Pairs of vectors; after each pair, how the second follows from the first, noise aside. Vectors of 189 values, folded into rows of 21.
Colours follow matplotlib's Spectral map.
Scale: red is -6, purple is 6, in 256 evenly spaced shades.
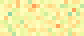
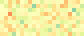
sign-scrambled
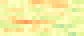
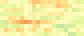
copied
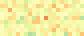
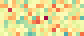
scaled up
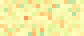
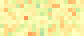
sign-scrambled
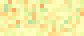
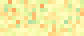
copied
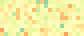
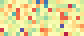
scaled up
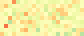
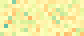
negated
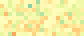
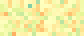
sign-scrambled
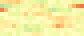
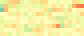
sign-scrambled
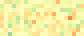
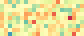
scaled up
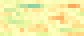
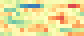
scaled up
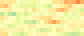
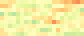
copied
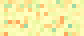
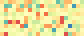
scaled up
